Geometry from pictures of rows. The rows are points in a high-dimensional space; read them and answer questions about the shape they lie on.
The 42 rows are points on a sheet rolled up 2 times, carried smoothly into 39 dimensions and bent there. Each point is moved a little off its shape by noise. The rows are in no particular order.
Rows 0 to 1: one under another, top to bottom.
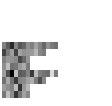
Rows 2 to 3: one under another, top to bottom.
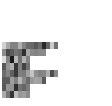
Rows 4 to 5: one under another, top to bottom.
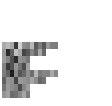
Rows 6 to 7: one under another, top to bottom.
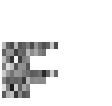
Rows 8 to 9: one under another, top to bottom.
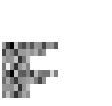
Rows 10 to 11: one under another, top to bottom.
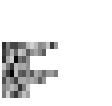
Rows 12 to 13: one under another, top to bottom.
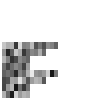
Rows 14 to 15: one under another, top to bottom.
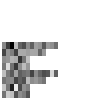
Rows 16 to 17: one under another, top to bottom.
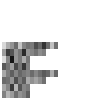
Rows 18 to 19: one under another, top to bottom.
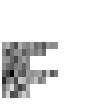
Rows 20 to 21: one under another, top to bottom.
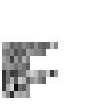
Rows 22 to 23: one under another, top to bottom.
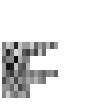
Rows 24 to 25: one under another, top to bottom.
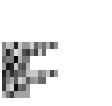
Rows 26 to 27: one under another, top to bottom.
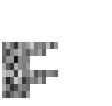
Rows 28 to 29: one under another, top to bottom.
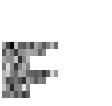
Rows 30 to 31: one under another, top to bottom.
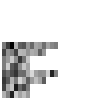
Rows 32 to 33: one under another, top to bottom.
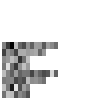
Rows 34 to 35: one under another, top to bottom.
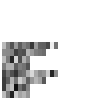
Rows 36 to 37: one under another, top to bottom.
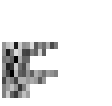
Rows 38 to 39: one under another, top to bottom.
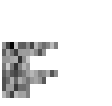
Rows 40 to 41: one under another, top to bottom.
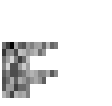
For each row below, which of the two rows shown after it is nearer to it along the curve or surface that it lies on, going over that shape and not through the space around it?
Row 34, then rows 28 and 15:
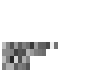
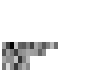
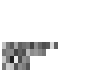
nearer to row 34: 15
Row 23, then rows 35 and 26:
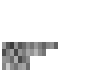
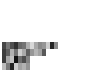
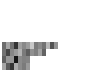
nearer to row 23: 26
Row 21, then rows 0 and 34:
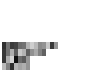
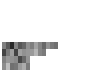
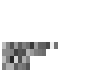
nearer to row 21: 34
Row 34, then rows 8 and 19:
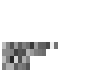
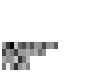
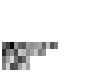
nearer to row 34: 8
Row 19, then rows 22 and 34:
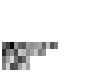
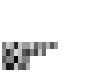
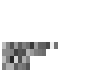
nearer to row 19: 34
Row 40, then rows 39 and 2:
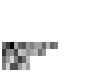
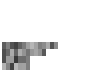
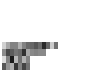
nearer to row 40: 2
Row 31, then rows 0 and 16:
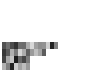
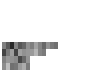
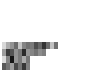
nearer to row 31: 16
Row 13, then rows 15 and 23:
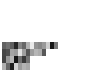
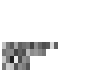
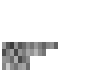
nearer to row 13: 15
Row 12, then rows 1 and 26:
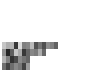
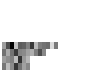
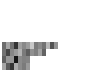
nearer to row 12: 26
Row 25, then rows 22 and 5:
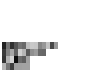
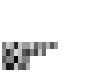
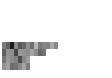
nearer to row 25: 22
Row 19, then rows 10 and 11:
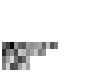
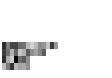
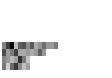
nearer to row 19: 11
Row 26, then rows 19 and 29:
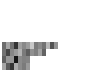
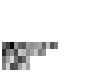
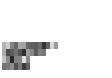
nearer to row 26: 29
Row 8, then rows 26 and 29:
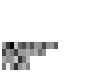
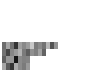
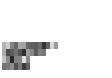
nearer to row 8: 29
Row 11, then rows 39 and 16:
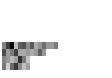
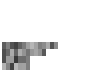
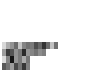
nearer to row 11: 16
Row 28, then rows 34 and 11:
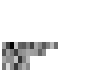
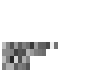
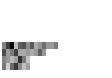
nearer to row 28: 11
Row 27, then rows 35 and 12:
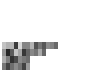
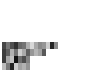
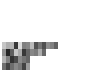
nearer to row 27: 12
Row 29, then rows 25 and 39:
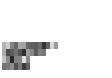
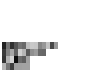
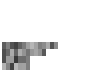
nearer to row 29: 39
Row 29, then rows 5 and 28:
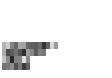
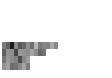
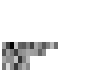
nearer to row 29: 28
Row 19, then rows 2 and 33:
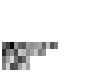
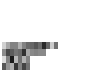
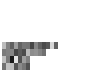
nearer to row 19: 33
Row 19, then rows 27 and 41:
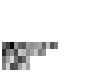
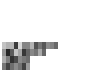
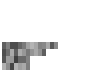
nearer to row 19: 27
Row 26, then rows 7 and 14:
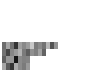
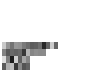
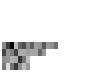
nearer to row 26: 7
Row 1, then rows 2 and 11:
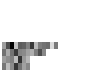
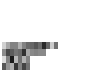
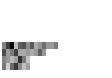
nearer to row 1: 11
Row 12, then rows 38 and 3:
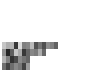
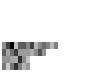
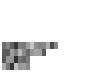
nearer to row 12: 3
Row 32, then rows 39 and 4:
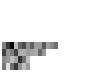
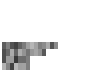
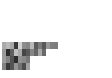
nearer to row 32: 4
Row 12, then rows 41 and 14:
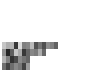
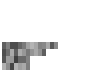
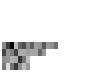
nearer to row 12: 41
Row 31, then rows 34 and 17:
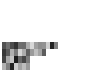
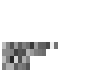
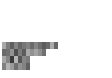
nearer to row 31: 34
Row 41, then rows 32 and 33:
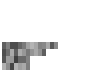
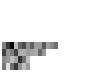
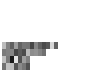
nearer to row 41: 33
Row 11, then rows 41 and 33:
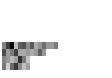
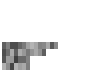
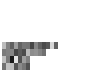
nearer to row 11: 33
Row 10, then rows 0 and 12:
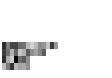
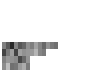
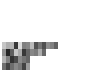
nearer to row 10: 12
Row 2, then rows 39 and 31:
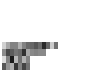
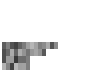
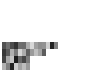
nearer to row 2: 39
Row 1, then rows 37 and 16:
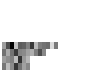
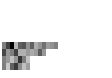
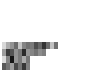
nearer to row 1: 37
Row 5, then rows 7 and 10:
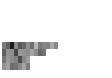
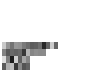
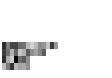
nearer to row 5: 7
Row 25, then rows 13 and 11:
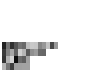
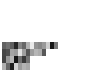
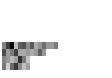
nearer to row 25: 13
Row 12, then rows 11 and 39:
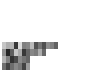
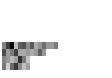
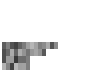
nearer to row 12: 39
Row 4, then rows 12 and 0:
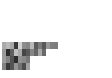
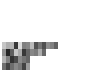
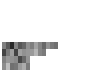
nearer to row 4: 12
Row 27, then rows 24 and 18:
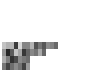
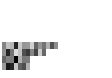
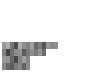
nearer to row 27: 18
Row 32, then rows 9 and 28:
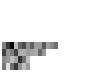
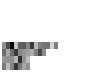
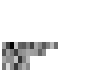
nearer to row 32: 28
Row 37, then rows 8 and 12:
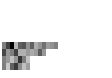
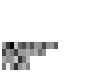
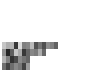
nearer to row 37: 8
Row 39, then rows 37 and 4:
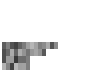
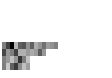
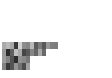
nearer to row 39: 4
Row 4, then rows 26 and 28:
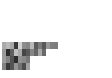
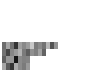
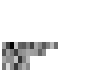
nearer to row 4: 26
